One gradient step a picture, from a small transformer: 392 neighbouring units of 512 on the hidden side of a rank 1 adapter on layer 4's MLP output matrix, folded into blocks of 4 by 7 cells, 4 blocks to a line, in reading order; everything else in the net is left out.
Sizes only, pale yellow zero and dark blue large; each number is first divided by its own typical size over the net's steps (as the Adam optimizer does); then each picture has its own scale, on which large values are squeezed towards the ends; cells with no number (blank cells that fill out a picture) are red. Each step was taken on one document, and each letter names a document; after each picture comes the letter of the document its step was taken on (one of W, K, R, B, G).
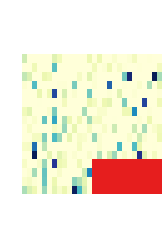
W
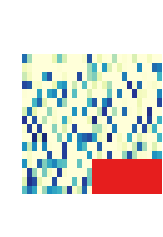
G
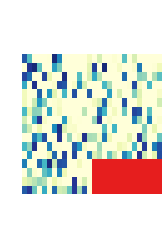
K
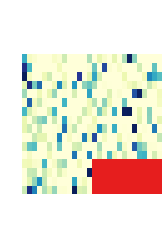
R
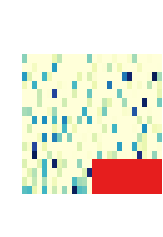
W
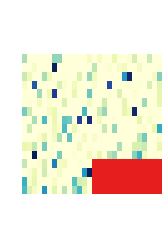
W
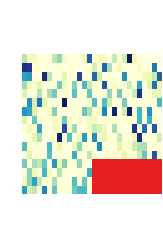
R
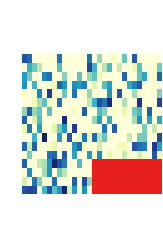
K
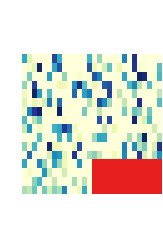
K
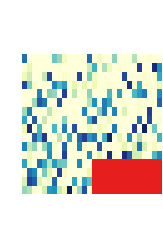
G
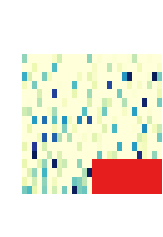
W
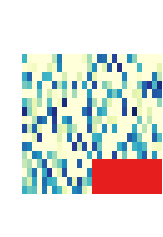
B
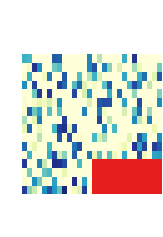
K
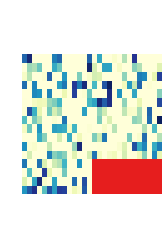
K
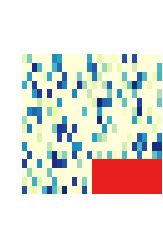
K
